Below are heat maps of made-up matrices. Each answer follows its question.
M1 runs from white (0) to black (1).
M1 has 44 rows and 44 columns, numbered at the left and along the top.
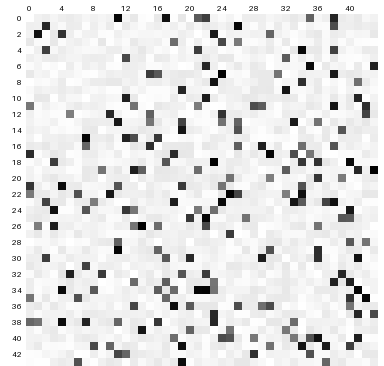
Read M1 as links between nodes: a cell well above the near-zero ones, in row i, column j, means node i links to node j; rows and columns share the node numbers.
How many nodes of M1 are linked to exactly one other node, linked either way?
2
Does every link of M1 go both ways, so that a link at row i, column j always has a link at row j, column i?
yes
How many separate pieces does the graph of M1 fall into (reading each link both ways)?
1
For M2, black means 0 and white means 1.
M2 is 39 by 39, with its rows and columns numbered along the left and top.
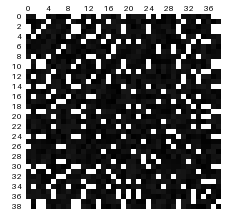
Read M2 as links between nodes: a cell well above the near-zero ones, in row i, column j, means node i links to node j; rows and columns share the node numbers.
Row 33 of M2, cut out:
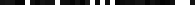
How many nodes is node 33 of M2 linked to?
8
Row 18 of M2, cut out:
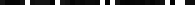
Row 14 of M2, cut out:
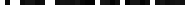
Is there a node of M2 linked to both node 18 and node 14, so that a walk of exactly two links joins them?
no
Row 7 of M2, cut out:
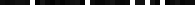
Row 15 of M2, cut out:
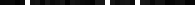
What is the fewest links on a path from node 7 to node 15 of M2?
6
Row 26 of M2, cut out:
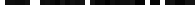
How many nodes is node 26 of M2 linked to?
6
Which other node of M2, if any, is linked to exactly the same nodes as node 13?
node 1
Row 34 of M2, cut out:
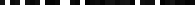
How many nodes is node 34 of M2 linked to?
8
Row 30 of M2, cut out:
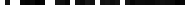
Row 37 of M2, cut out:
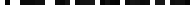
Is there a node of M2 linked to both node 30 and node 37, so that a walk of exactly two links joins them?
yes
